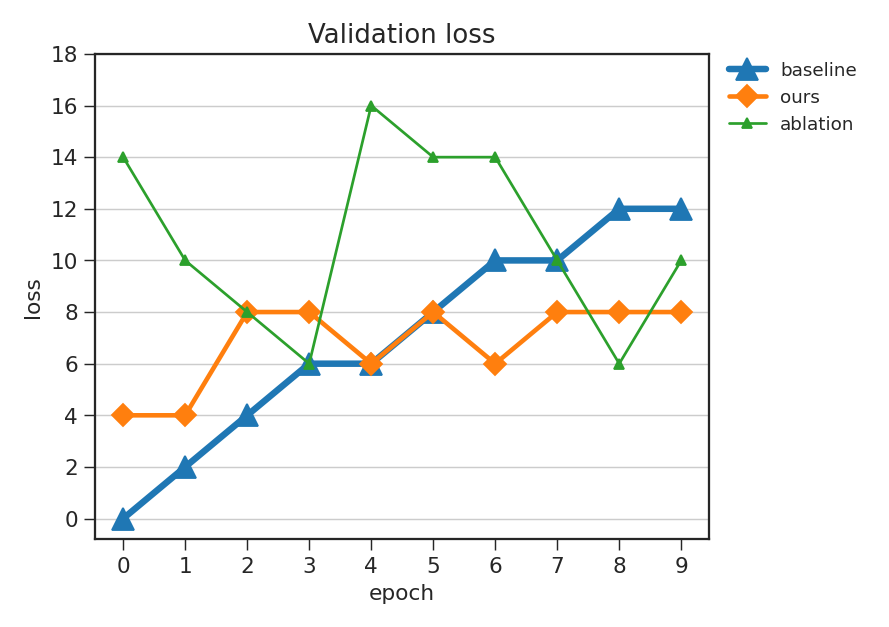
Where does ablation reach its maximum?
4
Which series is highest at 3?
ours
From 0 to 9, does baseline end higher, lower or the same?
higher
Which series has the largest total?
ablation
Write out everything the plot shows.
Title: Validation loss
x-axis: epoch, ticks 0 1 2 3 4 5 6 7 8 9
y-axis: loss, ticks 0 2 4 6 8 10 12 14 16 18
Legend: baseline, ours, ablation
Values:
baseline: 0 2 4 6 6 8 10 10 12 12
ours: 4 4 8 8 6 8 6 8 8 8
ablation: 14 10 8 6 16 14 14 10 6 10
